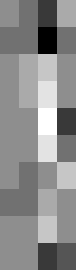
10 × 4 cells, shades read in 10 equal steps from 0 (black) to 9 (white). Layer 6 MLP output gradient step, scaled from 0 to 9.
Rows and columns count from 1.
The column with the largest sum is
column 3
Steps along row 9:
same up down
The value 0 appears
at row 2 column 3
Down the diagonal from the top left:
5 4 7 5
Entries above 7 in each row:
0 0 0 1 1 1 0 0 0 0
